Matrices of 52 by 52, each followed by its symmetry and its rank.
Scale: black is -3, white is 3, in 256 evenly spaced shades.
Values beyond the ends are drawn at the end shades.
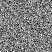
antisymmetric, full rank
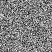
neither, full rank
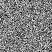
neither, full rank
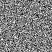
antisymmetric, full rank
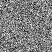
antisymmetric, full rank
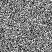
neither, full rank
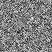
antisymmetric, full rank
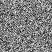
antisymmetric, full rank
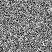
neither, full rank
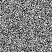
neither, full rank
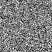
antisymmetric, full rank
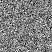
antisymmetric, full rank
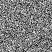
neither, full rank
